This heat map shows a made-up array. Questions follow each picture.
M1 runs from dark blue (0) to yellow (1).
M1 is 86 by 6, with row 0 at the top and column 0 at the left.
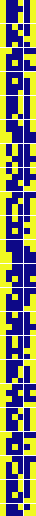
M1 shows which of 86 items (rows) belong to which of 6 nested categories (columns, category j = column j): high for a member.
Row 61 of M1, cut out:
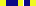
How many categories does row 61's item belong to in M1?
3
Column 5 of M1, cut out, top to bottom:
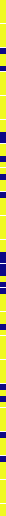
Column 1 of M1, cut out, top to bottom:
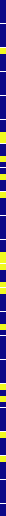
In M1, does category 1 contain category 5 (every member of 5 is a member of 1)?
no
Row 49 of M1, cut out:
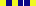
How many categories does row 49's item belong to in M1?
3
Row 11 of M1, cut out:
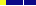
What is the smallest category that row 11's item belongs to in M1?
0
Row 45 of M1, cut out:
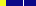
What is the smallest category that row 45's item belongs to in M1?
0
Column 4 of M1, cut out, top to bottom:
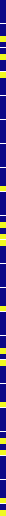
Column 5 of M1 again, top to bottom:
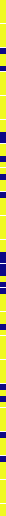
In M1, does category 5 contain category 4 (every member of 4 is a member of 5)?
yes
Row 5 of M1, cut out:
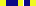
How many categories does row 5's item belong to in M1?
3
